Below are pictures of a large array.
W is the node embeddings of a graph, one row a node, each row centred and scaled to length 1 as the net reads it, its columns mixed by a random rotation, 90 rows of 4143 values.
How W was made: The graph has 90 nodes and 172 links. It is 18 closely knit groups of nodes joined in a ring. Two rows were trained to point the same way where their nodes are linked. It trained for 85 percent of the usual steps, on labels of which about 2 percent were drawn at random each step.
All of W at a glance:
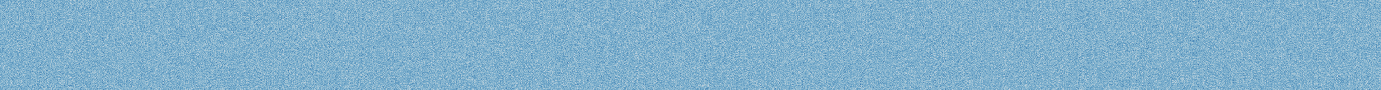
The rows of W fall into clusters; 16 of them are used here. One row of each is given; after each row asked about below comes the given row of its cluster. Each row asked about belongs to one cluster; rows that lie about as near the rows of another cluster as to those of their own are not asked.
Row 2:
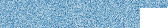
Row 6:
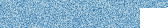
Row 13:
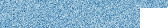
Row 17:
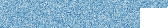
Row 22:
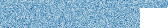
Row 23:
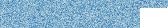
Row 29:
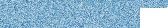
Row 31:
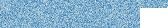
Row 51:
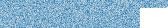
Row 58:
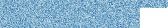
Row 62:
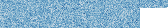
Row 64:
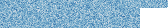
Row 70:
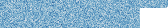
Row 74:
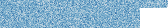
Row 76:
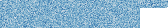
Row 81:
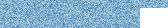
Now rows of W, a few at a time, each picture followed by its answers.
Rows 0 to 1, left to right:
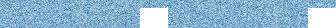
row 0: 51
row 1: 64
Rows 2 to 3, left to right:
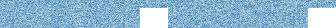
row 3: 51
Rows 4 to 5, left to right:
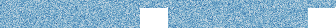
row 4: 6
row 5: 2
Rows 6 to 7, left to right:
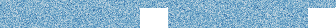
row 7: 64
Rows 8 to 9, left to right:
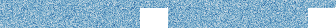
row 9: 74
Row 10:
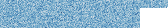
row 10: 23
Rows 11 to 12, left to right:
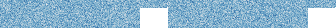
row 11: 31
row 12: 58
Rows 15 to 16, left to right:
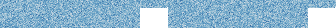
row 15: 13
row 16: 23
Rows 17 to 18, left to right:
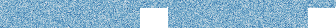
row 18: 2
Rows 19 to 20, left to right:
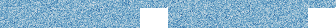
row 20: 13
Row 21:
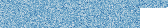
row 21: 62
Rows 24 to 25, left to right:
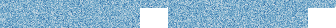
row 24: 13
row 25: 74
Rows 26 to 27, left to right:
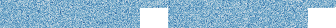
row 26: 74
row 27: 74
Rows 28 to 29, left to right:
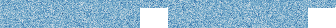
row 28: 29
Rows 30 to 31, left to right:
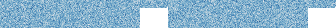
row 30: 22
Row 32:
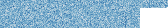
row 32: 51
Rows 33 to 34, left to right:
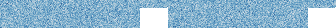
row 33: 76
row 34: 13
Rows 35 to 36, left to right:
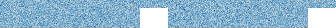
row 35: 6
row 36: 64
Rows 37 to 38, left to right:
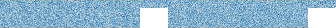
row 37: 64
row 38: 6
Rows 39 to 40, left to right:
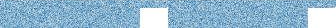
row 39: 81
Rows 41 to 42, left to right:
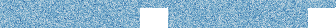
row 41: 58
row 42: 76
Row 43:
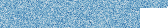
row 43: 17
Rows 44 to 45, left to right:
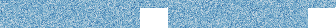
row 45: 81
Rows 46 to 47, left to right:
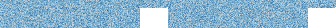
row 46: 62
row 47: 76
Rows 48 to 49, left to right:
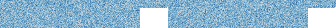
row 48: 2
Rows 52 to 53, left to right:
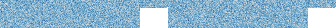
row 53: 58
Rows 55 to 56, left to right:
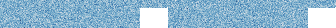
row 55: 58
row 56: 31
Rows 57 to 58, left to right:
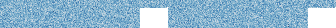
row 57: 70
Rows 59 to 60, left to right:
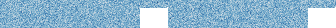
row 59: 6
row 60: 22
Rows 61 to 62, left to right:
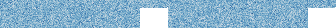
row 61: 76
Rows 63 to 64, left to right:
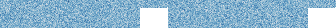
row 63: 31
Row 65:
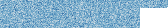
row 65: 29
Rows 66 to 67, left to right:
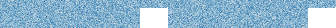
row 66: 58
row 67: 23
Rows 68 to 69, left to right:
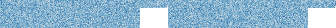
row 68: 74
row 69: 22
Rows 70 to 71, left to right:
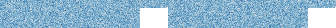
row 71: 23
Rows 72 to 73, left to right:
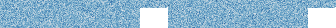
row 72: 81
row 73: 6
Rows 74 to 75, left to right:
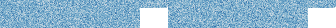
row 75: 70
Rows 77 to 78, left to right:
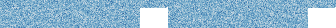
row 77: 51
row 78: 70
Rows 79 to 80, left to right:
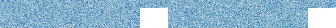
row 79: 62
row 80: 17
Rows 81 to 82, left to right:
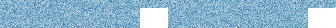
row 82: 17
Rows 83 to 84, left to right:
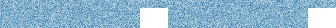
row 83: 76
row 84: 81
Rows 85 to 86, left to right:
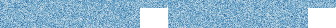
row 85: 29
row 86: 64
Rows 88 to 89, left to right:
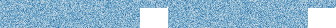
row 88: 22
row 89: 22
